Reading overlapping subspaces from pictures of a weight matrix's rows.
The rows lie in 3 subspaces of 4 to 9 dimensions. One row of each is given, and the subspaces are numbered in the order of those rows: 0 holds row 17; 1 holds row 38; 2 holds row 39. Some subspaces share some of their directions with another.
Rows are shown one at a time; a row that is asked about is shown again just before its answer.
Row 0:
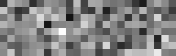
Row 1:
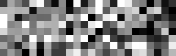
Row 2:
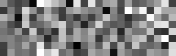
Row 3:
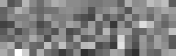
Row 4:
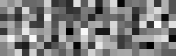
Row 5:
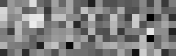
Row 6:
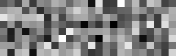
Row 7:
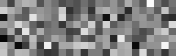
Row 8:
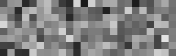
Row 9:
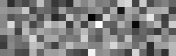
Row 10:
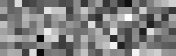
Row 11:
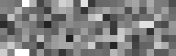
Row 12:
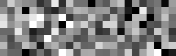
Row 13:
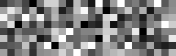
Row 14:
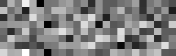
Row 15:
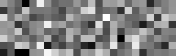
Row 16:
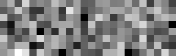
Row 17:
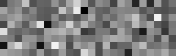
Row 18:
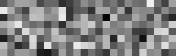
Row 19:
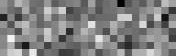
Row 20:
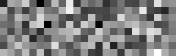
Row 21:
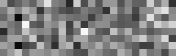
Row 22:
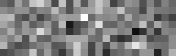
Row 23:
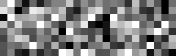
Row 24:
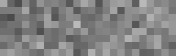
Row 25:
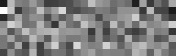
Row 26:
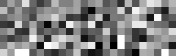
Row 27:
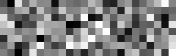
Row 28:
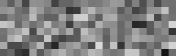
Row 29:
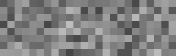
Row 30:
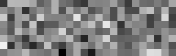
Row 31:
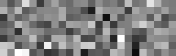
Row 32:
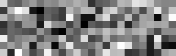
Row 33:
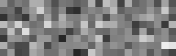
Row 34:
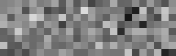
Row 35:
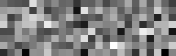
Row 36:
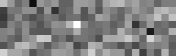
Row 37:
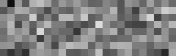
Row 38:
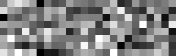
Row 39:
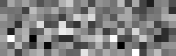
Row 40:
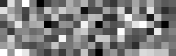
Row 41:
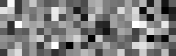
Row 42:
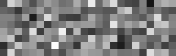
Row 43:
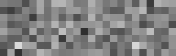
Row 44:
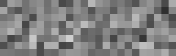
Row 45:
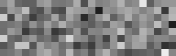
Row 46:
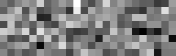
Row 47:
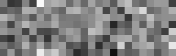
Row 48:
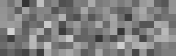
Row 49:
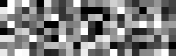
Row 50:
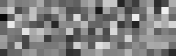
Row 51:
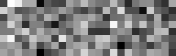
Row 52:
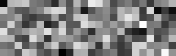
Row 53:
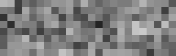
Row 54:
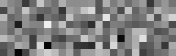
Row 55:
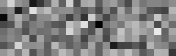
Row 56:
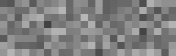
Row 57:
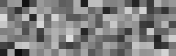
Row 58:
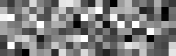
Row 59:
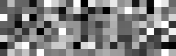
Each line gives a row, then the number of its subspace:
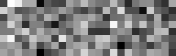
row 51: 1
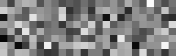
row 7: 2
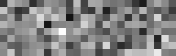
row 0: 1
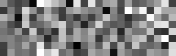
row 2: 1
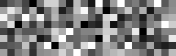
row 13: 1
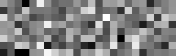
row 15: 2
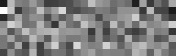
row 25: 0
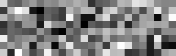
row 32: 1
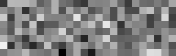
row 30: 0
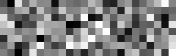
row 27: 0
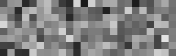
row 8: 1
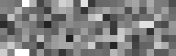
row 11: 1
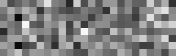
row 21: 1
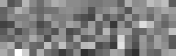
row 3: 2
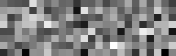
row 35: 0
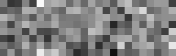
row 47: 1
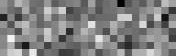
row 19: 1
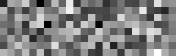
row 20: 0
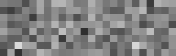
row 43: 1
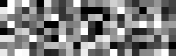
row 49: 1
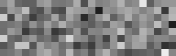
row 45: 1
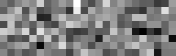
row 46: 0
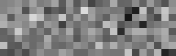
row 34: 0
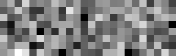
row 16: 0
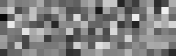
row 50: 0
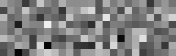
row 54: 2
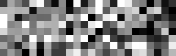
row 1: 0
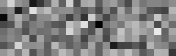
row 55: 0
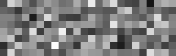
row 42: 1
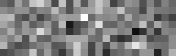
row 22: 0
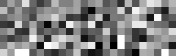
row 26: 2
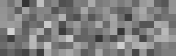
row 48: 2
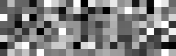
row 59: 1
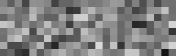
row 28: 2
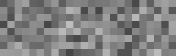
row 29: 0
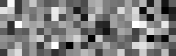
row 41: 0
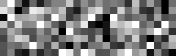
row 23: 0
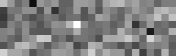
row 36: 0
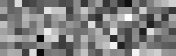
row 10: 1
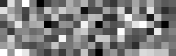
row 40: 1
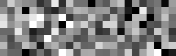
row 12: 0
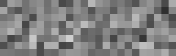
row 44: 2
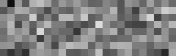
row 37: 0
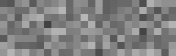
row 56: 1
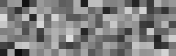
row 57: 1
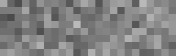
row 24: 0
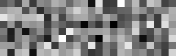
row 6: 1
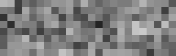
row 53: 0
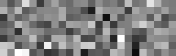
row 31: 2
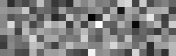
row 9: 0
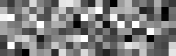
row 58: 0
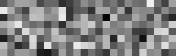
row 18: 2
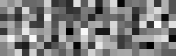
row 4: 1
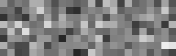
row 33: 1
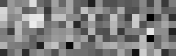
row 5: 0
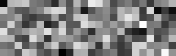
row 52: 0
